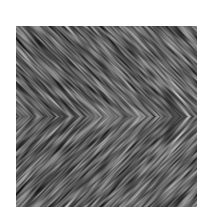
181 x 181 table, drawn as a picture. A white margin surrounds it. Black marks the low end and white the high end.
Mirror symmetry: top to bottom. Average level on the scale: 40%. Histogram: bell-shaped.
